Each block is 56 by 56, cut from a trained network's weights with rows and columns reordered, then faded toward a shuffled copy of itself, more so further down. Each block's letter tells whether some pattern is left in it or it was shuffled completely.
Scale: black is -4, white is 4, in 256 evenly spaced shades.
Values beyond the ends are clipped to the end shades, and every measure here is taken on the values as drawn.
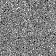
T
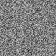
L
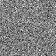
L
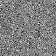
L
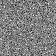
T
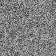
T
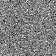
T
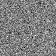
T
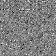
L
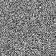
L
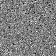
T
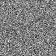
T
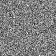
L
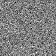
L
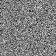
T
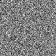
L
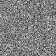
L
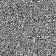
L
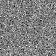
T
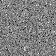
T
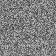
T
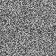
L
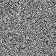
T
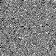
L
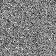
T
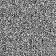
L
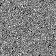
T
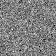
T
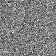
T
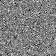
T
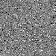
L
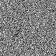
T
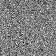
T
